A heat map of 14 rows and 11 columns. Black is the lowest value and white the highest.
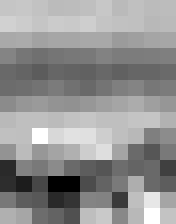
Grain: streaks across. Calmest part: top right. Stripes: horizontal, repeating 2 times. Seam: horizontal, 60% of the way down, the top part calmer.
